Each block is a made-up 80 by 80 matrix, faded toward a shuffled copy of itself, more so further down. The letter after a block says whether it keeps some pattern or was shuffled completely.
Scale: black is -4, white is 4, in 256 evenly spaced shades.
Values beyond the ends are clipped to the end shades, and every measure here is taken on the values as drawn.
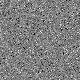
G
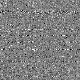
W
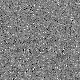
G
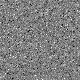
G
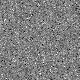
G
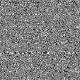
W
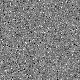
G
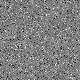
G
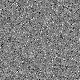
G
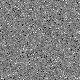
G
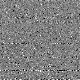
W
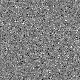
G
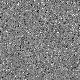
G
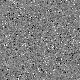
G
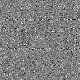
W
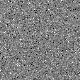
G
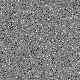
G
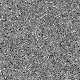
G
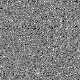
W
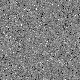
G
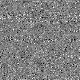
W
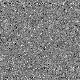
W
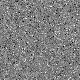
G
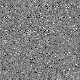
W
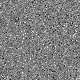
G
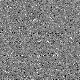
W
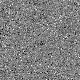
G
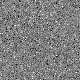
G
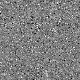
W
